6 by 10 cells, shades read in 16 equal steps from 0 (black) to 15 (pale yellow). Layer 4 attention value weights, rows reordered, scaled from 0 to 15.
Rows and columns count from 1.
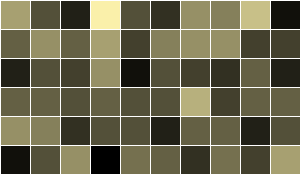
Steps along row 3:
up down up down up down down up down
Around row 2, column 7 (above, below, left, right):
9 4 8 9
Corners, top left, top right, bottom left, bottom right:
10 1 1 10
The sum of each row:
70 69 41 60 51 52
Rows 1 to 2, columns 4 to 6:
15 5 3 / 10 4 8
